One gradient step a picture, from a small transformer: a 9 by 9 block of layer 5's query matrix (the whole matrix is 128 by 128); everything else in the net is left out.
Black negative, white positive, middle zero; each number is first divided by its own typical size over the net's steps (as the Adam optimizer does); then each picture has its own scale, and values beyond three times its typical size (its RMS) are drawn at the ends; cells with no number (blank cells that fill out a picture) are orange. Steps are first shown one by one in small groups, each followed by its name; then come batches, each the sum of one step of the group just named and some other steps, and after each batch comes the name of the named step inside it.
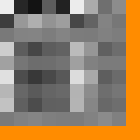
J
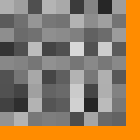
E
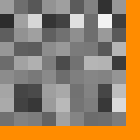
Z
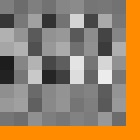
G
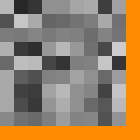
J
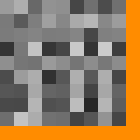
E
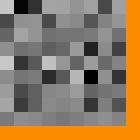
J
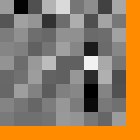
G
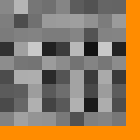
E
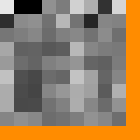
J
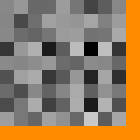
E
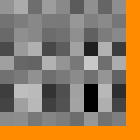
E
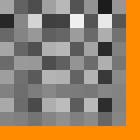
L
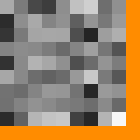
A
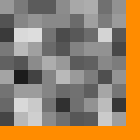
A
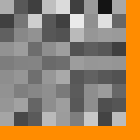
L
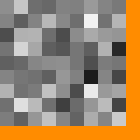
A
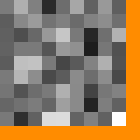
A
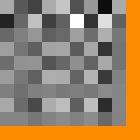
L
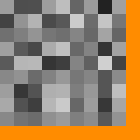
L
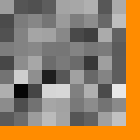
A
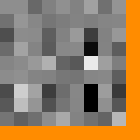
A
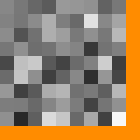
A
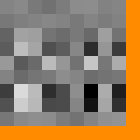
A
